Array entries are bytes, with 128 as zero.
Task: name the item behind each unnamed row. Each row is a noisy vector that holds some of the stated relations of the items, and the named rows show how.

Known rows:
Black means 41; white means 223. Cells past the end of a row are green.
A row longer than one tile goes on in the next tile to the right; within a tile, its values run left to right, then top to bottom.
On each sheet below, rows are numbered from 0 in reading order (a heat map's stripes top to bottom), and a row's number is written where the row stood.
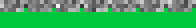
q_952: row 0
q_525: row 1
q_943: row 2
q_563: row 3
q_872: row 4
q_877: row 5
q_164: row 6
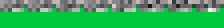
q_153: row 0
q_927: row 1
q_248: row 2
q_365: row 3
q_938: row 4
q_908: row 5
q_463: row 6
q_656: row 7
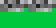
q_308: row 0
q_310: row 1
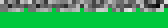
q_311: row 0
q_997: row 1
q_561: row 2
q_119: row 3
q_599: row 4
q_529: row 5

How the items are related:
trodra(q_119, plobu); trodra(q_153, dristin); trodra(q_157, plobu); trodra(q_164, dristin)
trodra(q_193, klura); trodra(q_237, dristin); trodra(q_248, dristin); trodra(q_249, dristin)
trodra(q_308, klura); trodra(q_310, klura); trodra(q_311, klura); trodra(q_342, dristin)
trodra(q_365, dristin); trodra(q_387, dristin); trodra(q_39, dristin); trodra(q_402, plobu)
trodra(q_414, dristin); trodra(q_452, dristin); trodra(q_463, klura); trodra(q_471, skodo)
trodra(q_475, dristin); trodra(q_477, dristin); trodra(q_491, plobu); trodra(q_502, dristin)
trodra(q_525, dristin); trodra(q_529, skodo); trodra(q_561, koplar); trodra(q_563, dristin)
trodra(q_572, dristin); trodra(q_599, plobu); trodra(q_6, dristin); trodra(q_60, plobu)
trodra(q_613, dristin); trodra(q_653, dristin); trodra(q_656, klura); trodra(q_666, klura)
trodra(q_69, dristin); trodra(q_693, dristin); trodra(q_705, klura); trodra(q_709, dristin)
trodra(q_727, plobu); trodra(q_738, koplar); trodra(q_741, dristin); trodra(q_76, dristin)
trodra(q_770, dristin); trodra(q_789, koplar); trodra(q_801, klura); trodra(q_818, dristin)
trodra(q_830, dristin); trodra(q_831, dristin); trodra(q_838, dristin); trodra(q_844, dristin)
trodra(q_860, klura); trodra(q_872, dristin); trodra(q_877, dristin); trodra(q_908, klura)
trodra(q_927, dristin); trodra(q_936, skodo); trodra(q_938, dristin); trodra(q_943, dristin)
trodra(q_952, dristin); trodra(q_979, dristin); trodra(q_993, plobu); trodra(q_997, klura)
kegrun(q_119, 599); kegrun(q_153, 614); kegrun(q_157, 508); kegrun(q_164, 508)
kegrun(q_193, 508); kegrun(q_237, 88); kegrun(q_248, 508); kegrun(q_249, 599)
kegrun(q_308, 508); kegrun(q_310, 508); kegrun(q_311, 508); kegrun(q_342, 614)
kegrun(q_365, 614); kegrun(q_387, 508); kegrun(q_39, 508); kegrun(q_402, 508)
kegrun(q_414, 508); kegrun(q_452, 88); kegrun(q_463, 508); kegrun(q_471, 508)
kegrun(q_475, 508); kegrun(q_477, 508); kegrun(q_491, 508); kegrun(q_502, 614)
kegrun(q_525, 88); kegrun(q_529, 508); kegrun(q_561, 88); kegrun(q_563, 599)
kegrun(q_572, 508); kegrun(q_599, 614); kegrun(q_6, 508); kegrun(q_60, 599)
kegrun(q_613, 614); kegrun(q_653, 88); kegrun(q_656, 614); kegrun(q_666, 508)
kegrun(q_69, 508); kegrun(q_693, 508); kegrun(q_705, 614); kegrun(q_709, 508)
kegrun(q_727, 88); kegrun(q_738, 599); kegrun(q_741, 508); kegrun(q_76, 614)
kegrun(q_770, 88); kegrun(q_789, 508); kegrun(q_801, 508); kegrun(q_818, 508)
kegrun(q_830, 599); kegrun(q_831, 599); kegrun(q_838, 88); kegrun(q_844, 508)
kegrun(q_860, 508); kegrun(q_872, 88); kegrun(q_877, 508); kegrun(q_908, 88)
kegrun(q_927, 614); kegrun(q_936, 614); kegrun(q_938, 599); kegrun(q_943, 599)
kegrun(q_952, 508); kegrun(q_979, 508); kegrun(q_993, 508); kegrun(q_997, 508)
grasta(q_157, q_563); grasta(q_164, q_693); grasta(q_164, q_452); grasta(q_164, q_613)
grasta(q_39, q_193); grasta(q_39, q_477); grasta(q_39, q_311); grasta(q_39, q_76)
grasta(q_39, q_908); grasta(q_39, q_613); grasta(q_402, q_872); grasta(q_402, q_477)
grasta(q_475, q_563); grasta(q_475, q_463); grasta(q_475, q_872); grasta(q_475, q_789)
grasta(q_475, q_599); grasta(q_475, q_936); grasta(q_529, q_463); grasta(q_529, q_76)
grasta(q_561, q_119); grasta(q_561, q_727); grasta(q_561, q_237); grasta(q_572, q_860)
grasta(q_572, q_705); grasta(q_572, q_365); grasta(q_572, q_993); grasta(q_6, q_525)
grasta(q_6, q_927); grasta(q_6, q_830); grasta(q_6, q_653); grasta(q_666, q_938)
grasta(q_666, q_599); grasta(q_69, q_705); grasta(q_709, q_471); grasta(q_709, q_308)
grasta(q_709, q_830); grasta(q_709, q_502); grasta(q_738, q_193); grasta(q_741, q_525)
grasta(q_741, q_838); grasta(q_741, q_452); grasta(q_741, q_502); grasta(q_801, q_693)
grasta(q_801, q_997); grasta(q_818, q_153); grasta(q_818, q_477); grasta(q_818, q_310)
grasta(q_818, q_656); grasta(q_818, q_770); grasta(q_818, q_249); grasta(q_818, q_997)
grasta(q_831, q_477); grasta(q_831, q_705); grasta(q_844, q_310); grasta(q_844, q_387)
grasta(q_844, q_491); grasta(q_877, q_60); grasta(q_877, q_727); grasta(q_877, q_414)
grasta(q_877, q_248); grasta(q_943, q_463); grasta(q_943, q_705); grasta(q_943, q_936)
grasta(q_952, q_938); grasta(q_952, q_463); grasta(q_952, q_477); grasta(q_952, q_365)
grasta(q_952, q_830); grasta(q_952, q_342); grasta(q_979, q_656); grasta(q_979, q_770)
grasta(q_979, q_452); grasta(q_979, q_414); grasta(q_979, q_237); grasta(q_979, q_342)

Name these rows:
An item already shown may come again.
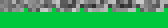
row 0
q_525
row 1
q_502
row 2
q_157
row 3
q_561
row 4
q_789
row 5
q_979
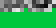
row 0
q_599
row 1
q_529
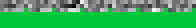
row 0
q_727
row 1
q_938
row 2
q_936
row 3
q_952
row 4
q_477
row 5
q_656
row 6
q_69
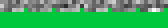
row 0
q_249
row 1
q_237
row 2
q_561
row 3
q_249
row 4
q_693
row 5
q_705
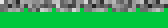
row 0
q_801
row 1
q_76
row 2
q_402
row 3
q_193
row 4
q_741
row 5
q_463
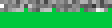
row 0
q_831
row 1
q_830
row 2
q_452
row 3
q_656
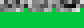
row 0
q_666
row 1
q_818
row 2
q_471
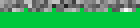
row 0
q_613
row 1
q_475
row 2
q_860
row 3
q_770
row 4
q_705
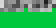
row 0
q_39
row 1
q_738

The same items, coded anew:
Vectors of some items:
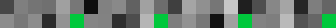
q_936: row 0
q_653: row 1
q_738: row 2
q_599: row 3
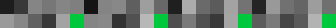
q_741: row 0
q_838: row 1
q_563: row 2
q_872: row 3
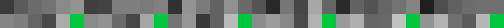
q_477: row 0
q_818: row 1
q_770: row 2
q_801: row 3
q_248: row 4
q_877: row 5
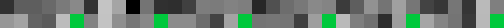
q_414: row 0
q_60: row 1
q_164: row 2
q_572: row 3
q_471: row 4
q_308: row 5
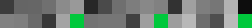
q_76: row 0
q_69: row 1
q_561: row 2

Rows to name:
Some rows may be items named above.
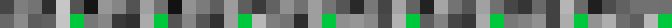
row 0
q_908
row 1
q_830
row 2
q_943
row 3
q_471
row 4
q_801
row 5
q_938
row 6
q_666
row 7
q_877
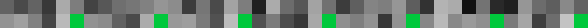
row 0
q_656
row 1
q_693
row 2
q_310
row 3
q_563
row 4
q_529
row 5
q_727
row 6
q_237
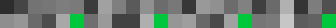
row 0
q_979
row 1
q_249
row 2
q_844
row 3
q_157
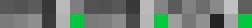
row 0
q_705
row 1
q_860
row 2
q_789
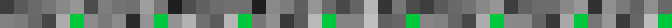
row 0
q_477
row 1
q_936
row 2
q_877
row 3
q_452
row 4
q_402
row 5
q_477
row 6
q_613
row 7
q_770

